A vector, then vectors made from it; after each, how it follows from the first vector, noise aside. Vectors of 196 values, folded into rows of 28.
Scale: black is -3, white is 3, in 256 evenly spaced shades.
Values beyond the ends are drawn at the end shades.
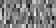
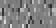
partly zeroed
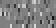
partly zeroed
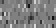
partly zeroed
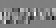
partly zeroed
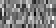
negated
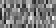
negated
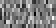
negated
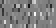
partly zeroed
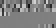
partly zeroed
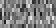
negated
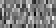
negated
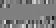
partly zeroed
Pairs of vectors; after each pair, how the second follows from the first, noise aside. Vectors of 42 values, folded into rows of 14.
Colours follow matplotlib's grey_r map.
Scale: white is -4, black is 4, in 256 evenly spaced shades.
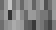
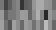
reversed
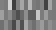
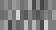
reversed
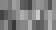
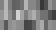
reversed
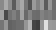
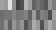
reversed
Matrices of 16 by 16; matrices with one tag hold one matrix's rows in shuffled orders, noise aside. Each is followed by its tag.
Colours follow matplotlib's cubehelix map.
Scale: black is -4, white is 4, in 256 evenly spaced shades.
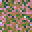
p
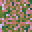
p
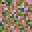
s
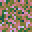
s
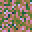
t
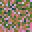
t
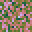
t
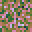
s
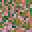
t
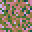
p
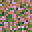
s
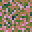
t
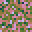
s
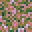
s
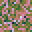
t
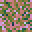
p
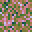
t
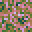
s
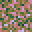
s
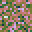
s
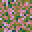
t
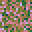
p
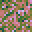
s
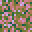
t
